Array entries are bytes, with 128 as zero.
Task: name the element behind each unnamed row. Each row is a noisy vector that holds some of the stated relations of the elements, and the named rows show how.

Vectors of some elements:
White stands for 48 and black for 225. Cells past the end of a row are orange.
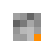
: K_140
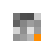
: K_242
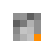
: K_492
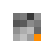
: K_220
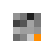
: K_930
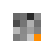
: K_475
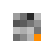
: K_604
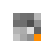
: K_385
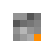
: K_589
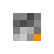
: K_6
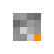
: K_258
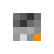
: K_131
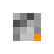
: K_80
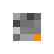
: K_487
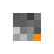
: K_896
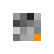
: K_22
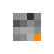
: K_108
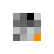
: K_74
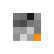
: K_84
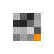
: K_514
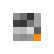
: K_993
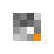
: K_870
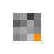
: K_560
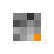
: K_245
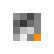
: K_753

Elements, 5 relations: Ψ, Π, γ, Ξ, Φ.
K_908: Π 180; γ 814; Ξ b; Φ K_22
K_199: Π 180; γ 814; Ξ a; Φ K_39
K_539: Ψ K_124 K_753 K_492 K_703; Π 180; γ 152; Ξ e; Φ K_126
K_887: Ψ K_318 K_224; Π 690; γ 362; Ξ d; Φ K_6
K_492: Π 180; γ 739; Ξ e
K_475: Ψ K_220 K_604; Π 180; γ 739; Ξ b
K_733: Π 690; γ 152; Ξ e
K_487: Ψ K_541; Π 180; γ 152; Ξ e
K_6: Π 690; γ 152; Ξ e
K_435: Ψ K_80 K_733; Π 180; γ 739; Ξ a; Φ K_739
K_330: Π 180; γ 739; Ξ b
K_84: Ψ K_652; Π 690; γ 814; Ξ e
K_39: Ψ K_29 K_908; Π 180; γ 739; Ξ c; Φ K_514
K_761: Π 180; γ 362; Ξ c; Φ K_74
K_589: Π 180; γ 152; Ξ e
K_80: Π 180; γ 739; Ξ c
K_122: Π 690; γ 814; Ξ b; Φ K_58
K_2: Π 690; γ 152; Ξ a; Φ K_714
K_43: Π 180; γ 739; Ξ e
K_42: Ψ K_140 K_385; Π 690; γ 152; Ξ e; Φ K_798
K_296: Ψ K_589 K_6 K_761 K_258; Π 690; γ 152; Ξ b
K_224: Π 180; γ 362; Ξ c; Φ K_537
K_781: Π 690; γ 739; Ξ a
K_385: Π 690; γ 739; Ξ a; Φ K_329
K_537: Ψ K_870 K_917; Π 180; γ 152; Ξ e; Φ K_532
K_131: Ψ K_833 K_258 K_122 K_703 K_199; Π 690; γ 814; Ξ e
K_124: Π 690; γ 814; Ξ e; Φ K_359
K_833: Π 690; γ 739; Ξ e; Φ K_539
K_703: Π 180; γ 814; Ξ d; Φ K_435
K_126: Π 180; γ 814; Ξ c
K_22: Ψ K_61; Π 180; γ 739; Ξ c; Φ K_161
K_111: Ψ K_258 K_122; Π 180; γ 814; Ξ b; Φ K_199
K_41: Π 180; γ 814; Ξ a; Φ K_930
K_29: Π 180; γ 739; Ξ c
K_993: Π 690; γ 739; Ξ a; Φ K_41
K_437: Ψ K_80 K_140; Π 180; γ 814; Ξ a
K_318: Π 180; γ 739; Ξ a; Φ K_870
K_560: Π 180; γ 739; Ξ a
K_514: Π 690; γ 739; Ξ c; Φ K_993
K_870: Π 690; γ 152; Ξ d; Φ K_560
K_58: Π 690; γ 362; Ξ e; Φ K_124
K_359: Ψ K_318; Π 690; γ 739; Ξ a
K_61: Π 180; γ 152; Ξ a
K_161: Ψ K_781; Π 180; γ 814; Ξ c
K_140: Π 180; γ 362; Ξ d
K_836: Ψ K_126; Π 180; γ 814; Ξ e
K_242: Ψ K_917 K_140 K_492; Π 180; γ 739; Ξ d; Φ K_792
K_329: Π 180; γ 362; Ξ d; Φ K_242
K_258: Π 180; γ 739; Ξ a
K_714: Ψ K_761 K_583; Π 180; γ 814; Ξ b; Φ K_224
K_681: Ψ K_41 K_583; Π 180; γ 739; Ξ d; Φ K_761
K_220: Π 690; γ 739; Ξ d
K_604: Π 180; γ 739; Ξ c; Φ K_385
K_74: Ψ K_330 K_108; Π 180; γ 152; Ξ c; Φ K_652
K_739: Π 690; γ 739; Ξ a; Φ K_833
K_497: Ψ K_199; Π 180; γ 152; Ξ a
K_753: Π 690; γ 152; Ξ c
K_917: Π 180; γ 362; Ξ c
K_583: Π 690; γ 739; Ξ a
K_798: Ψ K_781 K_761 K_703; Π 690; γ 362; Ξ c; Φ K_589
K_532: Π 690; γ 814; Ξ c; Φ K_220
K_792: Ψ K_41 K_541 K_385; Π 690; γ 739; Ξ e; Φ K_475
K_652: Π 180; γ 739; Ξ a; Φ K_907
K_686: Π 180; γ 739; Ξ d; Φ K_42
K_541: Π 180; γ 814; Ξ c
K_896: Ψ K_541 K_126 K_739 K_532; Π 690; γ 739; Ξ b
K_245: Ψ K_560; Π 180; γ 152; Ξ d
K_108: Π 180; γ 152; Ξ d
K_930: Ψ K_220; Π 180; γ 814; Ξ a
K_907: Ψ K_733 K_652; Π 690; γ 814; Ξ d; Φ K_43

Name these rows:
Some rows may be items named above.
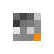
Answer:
K_537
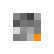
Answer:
K_681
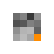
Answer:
K_220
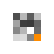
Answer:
K_833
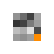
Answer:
K_993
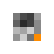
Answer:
K_798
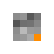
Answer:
K_589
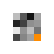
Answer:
K_39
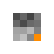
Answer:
K_296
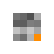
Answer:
K_111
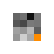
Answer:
K_359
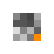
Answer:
K_792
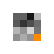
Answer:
K_887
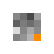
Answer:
K_681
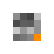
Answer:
K_224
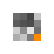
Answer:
K_42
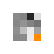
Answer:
K_652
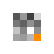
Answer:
K_435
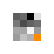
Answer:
K_907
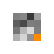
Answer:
K_733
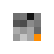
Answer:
K_359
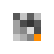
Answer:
K_739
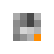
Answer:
K_761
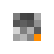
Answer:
K_792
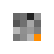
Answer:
K_475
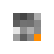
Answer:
K_714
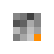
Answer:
K_437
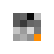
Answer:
K_887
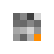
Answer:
K_908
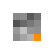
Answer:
K_589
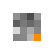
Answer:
K_681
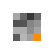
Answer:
K_161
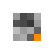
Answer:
K_532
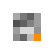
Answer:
K_199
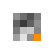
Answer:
K_753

